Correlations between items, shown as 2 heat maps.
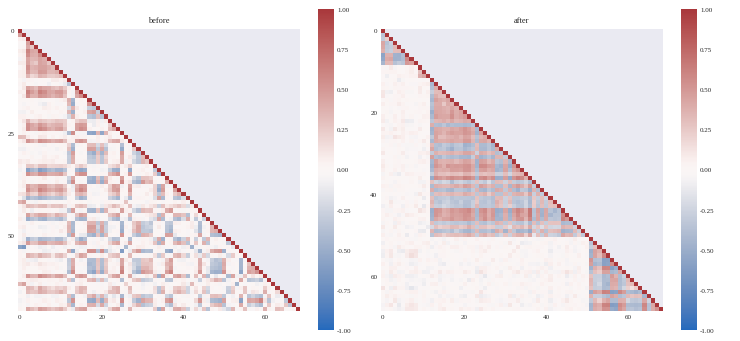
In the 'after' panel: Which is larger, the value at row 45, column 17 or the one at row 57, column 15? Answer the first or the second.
the first
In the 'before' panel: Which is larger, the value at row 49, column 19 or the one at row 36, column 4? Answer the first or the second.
the second
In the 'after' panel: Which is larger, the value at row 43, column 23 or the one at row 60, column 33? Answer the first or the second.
the first
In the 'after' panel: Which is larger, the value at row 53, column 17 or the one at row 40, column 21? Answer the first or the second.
the second
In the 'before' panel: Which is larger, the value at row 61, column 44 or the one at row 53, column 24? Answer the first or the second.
the second
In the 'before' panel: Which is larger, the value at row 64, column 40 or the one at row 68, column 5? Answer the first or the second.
the second
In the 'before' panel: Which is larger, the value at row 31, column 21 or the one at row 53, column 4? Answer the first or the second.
the first
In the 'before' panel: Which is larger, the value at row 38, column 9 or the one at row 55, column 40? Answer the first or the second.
the first
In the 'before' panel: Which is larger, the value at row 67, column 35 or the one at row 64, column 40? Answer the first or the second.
the second
